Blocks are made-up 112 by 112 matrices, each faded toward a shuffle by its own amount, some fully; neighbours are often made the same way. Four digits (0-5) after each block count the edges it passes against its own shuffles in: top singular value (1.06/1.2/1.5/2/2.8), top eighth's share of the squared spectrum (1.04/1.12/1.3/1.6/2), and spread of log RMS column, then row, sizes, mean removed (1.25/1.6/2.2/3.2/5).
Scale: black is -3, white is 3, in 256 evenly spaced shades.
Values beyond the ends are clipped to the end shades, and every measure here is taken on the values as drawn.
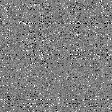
2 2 2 3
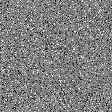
3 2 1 0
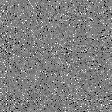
4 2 1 1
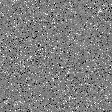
2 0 0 0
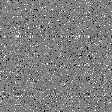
4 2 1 1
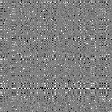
5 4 3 3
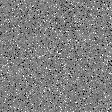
0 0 0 0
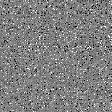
4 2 1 1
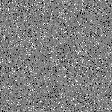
3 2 0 0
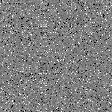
3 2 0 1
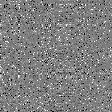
4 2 1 1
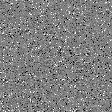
3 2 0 0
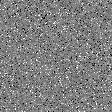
0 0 0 0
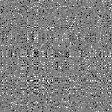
5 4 2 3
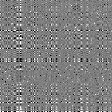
5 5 4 4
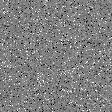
2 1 0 0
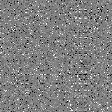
4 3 1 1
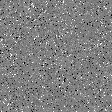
0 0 0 0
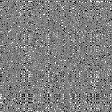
5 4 3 3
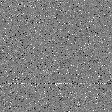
3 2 0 1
